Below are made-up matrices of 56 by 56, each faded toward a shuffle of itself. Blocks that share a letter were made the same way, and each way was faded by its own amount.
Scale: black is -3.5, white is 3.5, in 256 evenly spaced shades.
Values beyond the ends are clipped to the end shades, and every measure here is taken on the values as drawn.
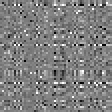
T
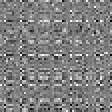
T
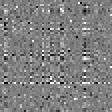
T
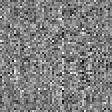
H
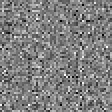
H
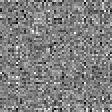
H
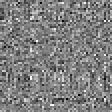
H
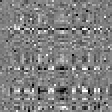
T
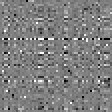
T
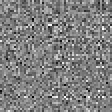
H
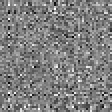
H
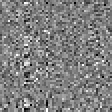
H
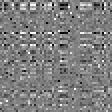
T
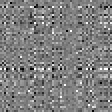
T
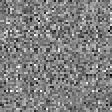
H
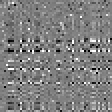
T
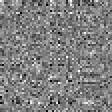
H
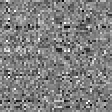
H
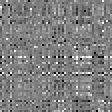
T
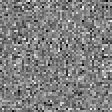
H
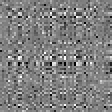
T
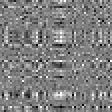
T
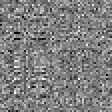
H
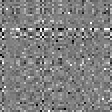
T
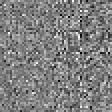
H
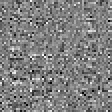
H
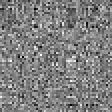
H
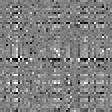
T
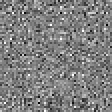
H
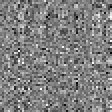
H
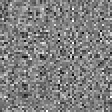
H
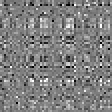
T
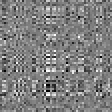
T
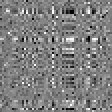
T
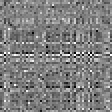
T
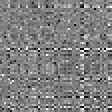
T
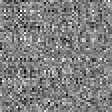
H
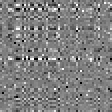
T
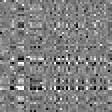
T
